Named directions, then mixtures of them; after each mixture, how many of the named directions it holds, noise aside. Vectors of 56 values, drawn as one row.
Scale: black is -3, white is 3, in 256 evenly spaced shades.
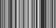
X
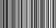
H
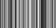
one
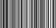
one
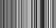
two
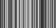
one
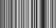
two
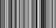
one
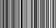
one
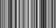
one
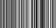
two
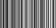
one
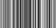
two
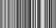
two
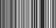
two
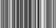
one
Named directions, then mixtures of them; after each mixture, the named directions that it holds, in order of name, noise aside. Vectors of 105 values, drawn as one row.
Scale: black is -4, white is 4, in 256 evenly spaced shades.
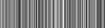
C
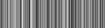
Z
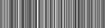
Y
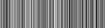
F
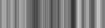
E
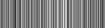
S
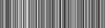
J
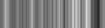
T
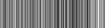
J, S, T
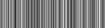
E, S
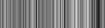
C, J, T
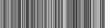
J, S, T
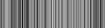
J, S, T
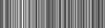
J, Z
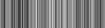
E, J, S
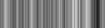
T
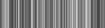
T, Y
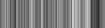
T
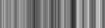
E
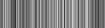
S, T, Y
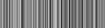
F, S, Y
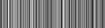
F, Y, Z
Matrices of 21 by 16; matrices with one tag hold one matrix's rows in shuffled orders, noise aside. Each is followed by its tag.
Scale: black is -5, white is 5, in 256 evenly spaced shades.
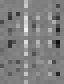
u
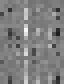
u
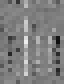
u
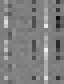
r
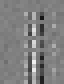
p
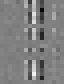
p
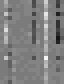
r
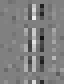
p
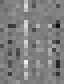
u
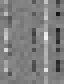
r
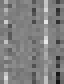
r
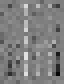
u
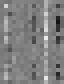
r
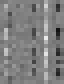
r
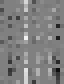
u
